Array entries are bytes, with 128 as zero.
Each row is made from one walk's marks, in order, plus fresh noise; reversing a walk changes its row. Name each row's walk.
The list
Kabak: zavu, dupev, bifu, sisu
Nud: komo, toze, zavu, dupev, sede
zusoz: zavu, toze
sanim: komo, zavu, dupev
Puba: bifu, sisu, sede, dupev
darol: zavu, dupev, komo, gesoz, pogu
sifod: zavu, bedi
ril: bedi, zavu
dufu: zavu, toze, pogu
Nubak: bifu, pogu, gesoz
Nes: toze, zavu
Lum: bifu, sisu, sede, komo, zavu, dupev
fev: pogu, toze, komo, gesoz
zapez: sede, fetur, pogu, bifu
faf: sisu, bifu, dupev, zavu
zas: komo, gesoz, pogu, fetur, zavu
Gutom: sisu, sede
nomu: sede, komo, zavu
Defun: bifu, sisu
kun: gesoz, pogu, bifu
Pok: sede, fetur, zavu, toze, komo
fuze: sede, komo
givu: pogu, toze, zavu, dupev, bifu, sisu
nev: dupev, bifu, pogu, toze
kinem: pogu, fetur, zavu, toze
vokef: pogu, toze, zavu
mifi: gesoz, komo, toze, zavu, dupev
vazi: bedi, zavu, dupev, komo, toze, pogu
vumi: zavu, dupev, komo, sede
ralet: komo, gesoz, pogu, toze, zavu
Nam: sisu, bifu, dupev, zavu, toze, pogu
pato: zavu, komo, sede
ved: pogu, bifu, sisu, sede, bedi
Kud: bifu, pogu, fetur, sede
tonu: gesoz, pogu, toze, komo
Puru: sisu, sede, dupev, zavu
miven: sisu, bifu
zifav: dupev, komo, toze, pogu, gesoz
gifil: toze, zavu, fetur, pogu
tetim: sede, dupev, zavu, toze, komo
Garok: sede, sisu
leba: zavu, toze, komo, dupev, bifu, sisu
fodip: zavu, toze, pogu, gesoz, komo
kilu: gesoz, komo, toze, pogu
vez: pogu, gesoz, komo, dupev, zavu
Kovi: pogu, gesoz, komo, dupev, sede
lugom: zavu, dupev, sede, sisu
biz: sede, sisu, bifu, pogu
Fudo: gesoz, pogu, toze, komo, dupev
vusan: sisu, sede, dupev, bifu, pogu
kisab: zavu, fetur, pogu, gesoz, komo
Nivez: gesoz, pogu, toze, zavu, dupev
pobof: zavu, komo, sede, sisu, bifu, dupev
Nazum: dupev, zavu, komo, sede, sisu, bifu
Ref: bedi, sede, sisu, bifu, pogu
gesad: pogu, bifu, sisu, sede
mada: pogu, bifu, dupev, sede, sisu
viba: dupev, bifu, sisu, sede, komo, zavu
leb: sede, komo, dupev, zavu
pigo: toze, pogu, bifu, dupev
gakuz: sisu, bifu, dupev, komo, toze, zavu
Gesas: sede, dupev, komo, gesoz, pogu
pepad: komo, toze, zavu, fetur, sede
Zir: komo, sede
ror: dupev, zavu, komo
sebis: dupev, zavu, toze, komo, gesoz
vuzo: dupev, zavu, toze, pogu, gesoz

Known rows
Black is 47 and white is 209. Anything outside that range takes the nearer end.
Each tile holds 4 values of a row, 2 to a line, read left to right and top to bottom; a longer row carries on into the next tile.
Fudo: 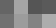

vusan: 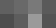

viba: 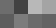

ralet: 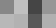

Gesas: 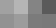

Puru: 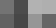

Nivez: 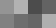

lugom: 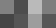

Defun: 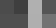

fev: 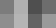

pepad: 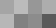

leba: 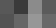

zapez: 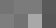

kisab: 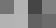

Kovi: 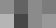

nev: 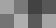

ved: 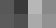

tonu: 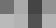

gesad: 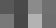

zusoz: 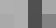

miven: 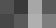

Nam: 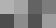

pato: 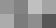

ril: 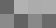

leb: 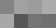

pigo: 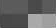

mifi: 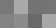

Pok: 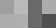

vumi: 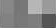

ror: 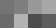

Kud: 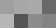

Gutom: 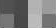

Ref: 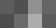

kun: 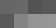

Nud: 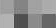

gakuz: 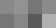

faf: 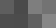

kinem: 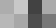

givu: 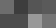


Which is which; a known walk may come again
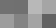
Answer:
Zir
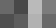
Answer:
Garok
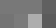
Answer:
zapez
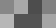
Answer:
vez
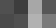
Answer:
miven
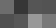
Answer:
givu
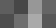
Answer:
Ref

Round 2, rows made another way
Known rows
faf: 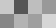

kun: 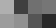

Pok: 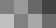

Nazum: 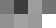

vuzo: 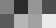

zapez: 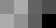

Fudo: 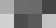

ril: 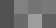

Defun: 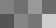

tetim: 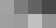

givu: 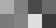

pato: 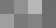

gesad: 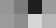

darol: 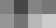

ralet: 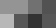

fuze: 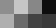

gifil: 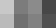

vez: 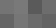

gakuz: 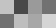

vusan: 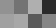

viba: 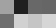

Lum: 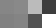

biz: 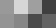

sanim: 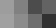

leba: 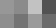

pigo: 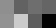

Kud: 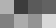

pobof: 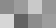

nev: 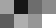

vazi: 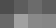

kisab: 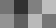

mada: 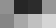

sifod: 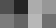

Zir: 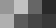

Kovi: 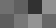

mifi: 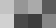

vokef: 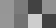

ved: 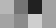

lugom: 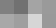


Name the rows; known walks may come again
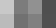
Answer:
gifil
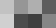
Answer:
mifi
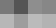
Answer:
vumi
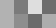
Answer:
Puru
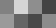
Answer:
Garok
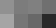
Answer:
Nes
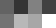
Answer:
sebis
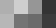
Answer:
nomu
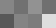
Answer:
Defun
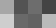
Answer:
tonu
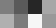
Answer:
kinem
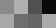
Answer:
Gesas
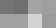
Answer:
lugom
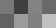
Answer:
ror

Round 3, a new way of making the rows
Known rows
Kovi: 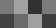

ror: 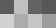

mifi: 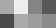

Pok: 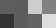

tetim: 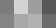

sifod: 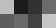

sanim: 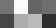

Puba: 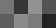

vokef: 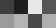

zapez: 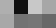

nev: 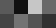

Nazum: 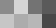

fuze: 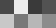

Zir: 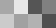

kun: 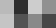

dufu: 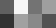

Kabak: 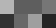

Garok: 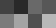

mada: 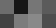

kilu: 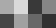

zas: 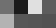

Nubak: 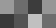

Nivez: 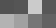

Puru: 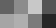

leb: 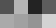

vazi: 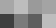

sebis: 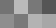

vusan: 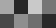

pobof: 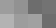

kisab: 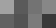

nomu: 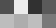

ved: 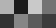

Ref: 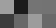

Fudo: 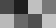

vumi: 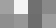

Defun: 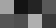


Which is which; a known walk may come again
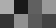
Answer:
pigo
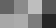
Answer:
Puru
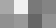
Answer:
vumi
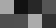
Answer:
Defun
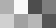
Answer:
Zir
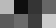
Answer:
sifod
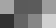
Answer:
leba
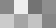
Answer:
pato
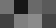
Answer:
mada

